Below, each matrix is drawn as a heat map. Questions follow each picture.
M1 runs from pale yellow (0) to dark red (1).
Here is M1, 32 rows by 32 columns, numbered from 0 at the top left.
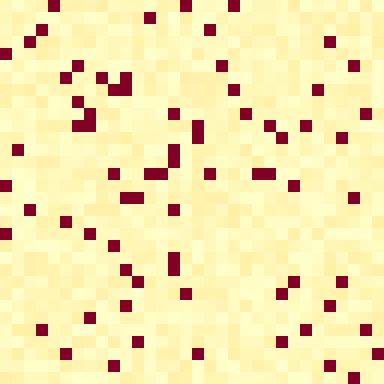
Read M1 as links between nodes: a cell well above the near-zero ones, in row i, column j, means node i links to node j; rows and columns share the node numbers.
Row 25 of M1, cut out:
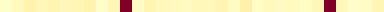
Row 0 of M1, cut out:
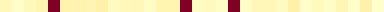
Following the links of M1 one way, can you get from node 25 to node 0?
yes
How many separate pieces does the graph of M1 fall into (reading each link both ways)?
1
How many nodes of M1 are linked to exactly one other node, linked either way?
9
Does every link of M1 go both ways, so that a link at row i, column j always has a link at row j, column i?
yes
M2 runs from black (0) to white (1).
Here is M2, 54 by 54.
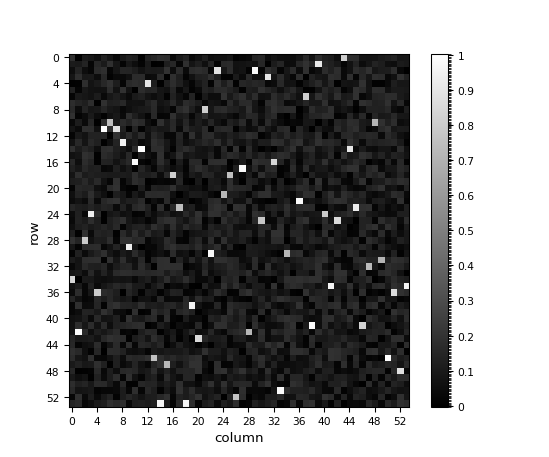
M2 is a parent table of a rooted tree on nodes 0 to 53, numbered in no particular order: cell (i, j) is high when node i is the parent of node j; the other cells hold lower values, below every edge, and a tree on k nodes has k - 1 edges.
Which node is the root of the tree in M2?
35
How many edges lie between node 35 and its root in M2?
0
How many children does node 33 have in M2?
0
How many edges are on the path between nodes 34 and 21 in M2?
10
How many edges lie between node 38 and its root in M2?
2
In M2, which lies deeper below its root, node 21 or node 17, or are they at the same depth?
node 17
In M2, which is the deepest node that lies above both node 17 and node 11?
53
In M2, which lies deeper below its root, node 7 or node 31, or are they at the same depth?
node 31
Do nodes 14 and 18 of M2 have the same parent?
yes
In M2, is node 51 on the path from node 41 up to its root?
no
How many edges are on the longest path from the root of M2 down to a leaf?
9
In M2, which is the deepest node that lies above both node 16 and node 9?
18
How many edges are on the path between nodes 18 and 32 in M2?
2
